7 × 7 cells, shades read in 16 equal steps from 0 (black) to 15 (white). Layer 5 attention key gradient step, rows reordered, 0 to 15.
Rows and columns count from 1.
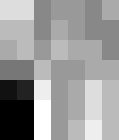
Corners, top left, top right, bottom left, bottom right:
13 10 0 11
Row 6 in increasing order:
0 0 9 10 11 13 15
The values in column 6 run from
8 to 14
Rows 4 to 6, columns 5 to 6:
9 10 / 10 13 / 10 13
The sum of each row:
70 65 69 63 60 58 60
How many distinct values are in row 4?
4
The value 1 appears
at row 5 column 1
